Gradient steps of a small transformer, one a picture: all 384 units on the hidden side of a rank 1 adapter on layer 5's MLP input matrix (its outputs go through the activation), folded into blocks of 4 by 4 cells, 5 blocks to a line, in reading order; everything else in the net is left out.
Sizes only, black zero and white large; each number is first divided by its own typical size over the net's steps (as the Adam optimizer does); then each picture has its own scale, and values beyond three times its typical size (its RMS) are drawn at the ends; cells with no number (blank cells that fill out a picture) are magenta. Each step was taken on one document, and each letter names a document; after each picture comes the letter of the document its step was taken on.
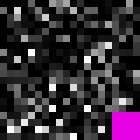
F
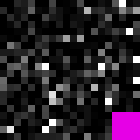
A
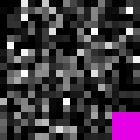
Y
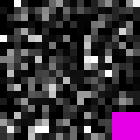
Y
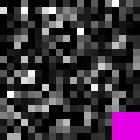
Y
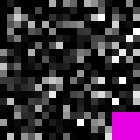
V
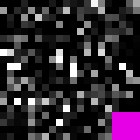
Y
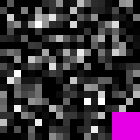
V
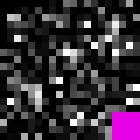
V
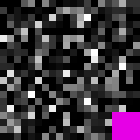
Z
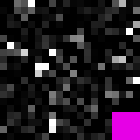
A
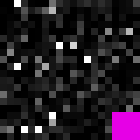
A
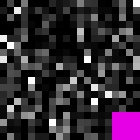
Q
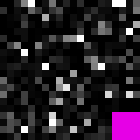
A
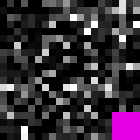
Z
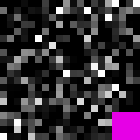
Y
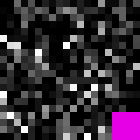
Q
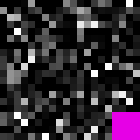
F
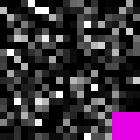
F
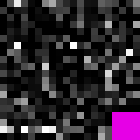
Q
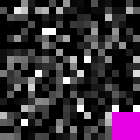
Y
